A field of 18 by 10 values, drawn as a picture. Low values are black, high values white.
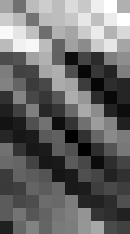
Streaks slant down to the right. The ninth with the highest average is the top right. The top part is higher, up to a seam about 20% of the way down.
